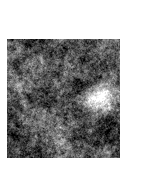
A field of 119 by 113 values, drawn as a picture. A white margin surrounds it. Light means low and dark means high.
Odd rows or columns: none. Slope: none. Dips: one, in the middle right. Ninth with the lowest average: middle right.
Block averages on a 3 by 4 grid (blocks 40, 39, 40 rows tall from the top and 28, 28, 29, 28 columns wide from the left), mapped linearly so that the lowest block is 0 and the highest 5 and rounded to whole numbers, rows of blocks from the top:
3444 | 3440 | 5345
